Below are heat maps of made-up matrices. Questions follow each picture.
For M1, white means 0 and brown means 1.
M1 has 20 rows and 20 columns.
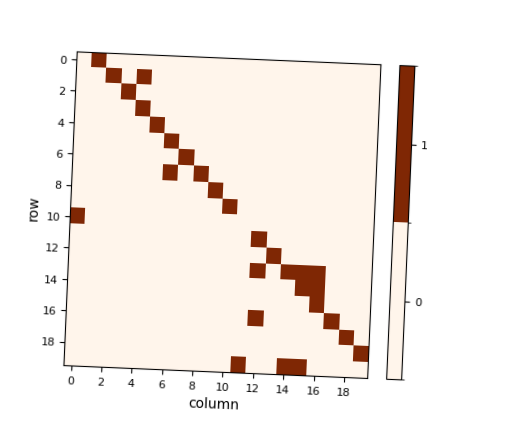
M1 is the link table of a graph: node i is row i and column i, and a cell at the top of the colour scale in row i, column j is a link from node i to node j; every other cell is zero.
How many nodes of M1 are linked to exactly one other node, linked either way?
0
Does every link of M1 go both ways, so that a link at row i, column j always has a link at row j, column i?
no
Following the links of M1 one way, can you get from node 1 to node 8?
yes
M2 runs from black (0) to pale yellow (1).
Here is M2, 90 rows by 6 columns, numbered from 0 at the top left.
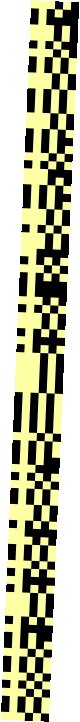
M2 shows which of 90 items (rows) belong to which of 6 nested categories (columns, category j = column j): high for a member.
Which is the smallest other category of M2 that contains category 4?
2
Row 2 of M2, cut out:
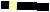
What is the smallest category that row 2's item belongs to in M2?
1
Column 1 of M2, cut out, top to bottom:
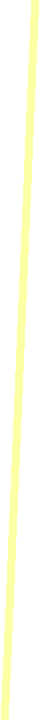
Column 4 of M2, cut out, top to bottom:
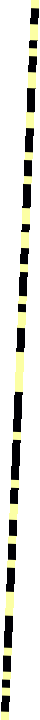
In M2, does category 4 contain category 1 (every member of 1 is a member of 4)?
no
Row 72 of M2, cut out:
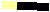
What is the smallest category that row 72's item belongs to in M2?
0
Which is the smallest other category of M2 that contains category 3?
1
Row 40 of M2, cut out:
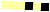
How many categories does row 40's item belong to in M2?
4
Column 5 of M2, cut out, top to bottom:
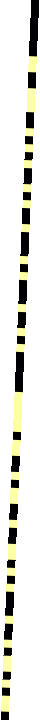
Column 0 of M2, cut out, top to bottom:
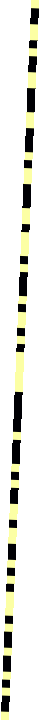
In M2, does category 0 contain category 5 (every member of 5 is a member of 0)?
no
